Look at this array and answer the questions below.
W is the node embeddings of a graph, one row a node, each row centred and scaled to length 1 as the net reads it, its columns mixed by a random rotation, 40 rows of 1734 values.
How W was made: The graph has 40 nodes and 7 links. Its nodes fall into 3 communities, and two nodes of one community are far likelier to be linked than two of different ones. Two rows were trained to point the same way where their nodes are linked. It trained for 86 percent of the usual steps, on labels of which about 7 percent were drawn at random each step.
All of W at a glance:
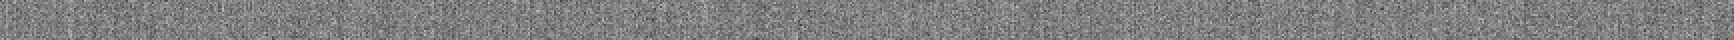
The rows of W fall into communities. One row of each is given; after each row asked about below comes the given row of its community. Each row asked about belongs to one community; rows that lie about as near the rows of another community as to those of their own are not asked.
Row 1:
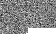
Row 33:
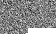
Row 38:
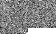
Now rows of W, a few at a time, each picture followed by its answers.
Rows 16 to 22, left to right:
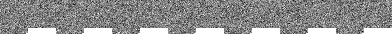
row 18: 33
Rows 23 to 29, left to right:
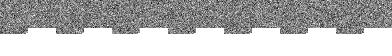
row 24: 38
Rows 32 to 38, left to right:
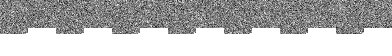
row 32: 38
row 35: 1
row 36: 33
